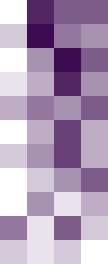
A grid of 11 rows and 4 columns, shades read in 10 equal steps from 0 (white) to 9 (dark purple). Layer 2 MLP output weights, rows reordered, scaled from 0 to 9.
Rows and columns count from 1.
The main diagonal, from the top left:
0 9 9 4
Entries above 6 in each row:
1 1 1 1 0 1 1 0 0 0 0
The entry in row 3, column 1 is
0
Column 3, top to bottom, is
6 5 9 8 4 7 7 4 1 6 2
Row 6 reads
0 3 7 3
